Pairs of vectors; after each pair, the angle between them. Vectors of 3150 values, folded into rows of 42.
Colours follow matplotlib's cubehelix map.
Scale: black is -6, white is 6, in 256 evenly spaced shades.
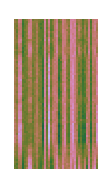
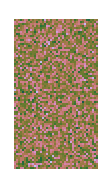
orthogonal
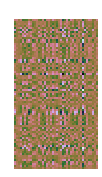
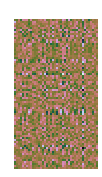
nearly opposite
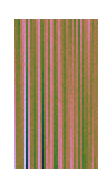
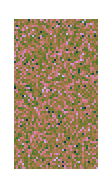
orthogonal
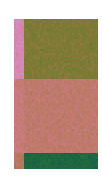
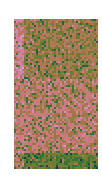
partly aligned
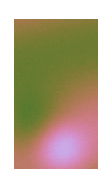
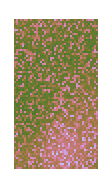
partly aligned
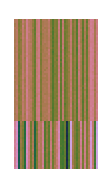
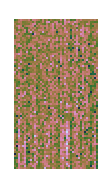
partly opposed
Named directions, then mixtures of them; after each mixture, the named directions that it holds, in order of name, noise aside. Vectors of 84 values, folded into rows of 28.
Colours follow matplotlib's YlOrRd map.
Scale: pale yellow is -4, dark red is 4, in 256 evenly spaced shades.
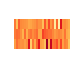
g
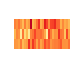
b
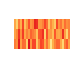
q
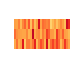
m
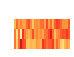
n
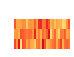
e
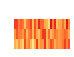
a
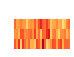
e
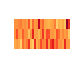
a, m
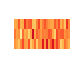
b, m, n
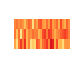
a, g, n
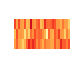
b, n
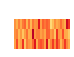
m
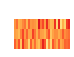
e, g, m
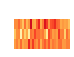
b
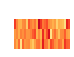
a, e, m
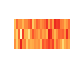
b, n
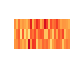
b, q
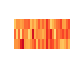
a, m, n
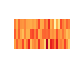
g, m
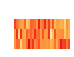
b, e, n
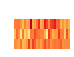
b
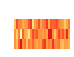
b, n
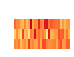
b, e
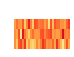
a, n, q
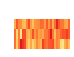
n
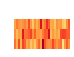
e, n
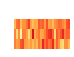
m, n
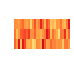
b, e, n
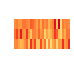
g, n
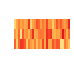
m, n, q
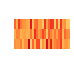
b, g, m
